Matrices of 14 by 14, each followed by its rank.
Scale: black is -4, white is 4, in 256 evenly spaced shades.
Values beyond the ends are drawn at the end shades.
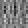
three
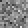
full rank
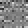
three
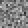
full rank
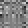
two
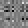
two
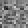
three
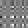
one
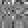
two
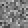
full rank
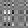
one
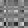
one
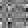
two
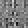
three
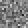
full rank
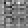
three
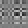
one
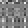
two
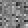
three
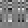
one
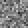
full rank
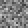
full rank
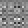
two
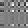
one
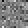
three
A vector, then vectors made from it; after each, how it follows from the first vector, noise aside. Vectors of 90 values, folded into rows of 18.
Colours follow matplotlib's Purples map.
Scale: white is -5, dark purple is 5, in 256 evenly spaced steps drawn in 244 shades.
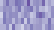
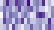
scaled up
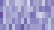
negated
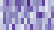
scaled up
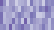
negated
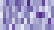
scaled up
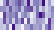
scaled up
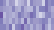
negated
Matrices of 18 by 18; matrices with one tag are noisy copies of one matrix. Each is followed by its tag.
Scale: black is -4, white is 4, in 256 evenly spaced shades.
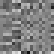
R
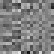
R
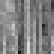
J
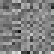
R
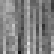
J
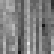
J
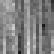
J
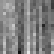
J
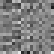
R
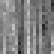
J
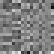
R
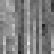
J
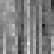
J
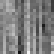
J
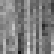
J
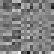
R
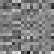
R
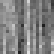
J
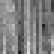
J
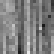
J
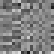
R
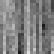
J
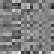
R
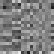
R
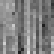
J
